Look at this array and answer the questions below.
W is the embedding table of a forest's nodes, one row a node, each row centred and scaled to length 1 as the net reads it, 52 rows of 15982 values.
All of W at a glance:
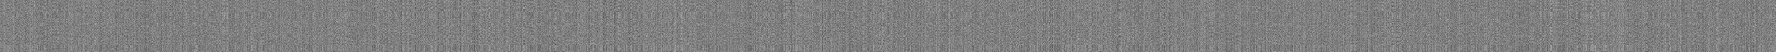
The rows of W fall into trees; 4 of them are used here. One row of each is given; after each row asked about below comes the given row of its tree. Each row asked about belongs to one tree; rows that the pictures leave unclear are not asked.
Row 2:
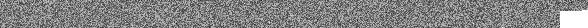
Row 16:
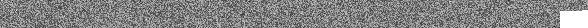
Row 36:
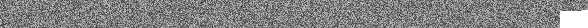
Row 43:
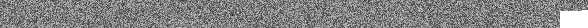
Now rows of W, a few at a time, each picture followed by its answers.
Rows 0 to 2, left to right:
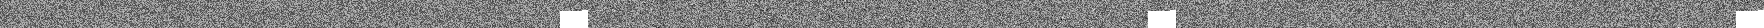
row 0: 16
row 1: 36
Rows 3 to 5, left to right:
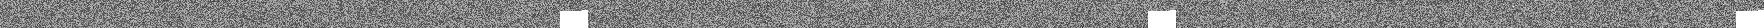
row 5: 2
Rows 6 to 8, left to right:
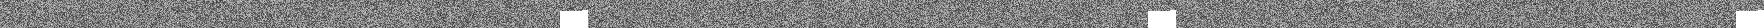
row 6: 43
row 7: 16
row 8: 16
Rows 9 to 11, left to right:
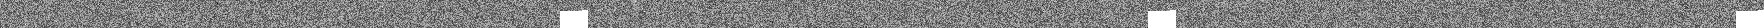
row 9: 2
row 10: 2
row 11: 43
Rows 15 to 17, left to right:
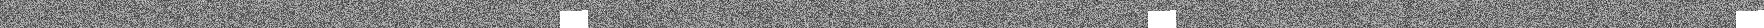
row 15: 16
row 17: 16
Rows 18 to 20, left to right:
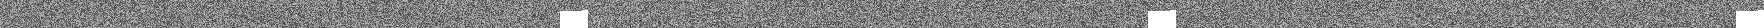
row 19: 2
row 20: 16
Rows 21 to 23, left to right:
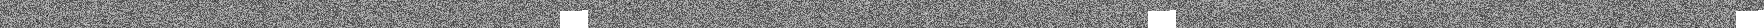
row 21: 2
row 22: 16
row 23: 43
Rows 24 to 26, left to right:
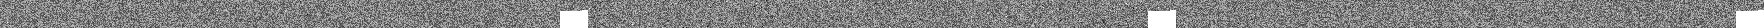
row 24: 43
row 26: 2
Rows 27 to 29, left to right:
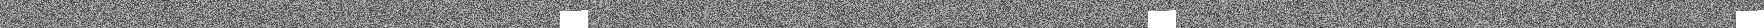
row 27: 16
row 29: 2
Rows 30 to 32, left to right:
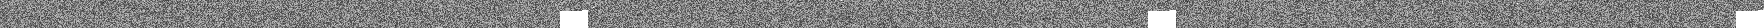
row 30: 16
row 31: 16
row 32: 2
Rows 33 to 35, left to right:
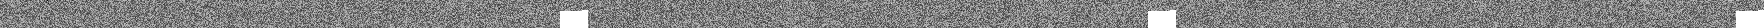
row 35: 36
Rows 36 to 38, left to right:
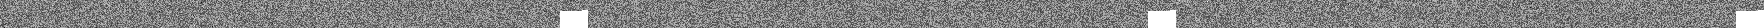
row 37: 2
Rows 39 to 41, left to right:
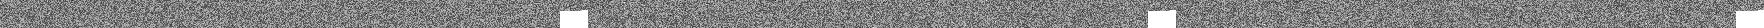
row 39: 16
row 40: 43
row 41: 2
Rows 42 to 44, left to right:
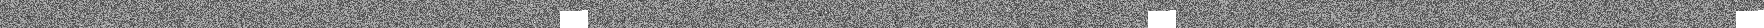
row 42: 16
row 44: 2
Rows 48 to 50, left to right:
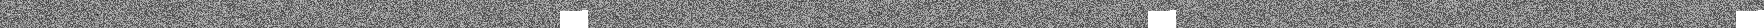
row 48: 16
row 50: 16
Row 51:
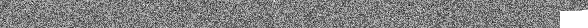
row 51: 43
